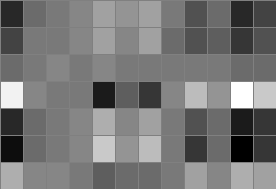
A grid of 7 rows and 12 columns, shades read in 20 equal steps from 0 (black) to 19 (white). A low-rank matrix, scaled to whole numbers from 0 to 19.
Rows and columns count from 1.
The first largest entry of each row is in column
5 5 3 11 5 5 1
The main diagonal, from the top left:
3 9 10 9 13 11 8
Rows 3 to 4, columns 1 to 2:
8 9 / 18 10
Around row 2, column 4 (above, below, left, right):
10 9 9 12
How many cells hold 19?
1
